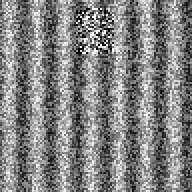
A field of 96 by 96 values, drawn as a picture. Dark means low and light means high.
Odd patch: rougher, in the top middle. Slope: none. Average level on the scale: 50%. Roughest part: top middle. Stripes: upright, repeating 7 times.
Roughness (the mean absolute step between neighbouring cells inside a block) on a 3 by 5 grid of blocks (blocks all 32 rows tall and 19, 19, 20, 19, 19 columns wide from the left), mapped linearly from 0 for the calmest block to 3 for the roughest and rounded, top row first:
00300 / 00000 / 00000
